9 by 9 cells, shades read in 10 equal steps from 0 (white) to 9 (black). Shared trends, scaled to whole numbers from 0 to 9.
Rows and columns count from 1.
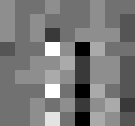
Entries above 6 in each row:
0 0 1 1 1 1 1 2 1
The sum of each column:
43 44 39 29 40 62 33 39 53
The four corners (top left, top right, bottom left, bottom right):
4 5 5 6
